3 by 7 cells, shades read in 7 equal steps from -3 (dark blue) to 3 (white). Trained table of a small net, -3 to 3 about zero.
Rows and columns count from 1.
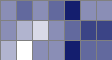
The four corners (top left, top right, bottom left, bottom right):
0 0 1 -1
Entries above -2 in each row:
6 5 6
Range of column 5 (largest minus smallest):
2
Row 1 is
0 -1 0 -1 -3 0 0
